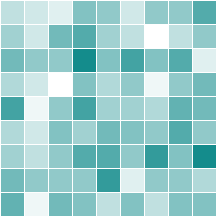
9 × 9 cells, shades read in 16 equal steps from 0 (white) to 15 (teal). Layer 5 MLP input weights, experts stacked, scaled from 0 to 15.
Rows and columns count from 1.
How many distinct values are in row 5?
7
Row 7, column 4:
11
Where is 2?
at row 1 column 3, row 3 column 9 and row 8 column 6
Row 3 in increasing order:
2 7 7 8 8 9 11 12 15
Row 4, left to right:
5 3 0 8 5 7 1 7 9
